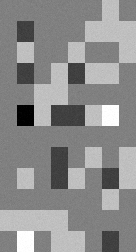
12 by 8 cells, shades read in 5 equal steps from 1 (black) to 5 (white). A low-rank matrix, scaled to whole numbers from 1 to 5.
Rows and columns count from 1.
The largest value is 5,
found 2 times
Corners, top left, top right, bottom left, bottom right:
3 3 3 3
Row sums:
25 26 27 25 26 24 24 25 25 25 28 27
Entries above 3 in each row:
1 3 3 3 2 3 0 2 3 1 4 3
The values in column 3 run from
3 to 4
